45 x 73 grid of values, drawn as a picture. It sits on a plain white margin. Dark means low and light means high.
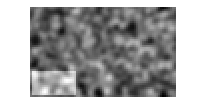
In the bottom left lies a patch that is higher than the rest. The bottom left is the roughest part. Neither half mirrors the other. The ninth with the highest average is the bottom left. The texture is blotchy.
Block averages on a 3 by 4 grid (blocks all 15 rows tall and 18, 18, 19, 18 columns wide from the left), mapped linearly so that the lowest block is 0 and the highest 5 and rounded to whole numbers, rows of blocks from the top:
0 1 1 2 / 0 2 2 2 / 5 2 1 1
